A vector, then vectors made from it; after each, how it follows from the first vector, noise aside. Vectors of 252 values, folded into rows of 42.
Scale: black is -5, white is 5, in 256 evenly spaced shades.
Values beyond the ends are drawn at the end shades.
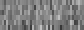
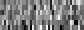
scaled up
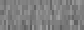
shrunk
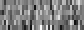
scaled up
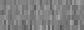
shrunk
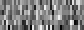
scaled up
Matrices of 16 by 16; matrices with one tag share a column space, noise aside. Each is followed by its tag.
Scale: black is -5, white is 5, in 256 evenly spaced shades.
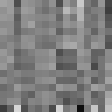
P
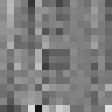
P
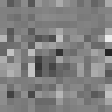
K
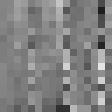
P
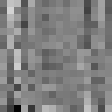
P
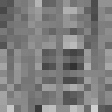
P
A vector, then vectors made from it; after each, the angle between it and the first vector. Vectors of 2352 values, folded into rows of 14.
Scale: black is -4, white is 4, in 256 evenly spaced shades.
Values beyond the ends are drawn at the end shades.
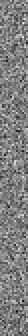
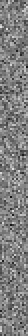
orthogonal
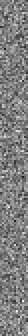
nearly opposite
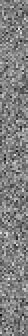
partly aligned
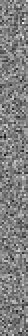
nearly parallel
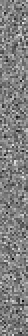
nearly parallel
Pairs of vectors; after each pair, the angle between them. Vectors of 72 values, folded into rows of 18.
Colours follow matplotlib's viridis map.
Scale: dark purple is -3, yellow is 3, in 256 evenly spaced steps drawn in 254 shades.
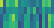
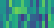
partly aligned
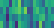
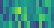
partly aligned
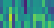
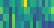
nearly opposite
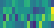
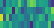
partly aligned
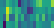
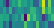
orthogonal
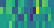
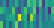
partly opposed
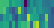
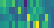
nearly parallel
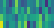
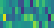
orthogonal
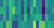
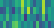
nearly opposite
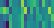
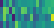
partly aligned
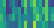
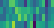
partly opposed
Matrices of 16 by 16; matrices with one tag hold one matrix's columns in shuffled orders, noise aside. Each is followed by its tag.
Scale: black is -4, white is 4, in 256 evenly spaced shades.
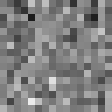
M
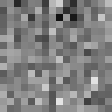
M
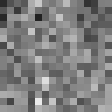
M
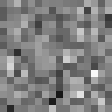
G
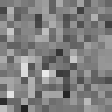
G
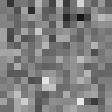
M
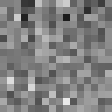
M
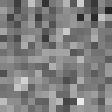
M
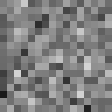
G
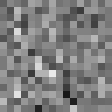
G
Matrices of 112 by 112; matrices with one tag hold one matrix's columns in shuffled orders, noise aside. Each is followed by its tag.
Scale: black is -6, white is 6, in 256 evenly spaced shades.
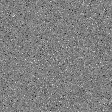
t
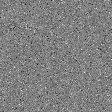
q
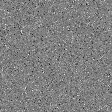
q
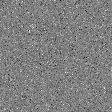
q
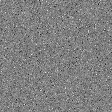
q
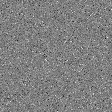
t
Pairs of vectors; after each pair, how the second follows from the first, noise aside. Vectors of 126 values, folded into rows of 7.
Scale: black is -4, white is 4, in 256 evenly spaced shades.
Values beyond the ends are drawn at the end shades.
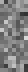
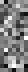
scaled up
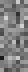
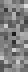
shuffled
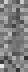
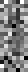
scaled up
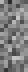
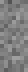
shrunk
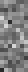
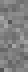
shrunk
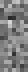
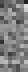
wrapped around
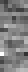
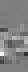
partly zeroed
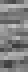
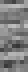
copied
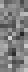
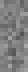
shrunk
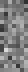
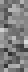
shuffled
